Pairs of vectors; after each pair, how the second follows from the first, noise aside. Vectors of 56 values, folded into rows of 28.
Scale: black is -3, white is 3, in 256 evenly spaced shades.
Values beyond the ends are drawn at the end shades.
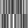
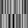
negated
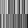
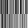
negated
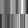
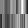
copied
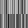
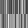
negated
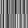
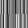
copied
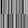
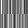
negated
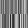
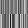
copied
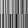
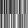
negated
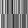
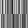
copied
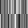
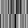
negated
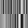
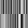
copied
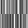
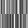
copied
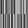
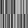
copied
